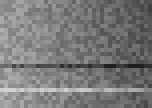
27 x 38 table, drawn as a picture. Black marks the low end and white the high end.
Histogram: bell-shaped. Slope: up to the left. Ninth with the highest average: bottom left. Odd lines: rows 17 and 23.
